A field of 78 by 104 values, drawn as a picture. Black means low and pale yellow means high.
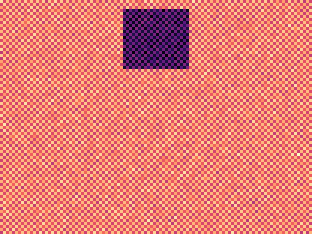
Overall the values sit about 70% of the way up the scale. The ninth with the lowest average is the top middle. An odd patch, lower than its surroundings, sits in the top middle.
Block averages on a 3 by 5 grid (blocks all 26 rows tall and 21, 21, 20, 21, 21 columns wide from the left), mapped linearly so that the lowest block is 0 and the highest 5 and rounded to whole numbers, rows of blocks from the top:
5 5 0 5 5 | 5 5 5 5 5 | 5 5 5 5 5
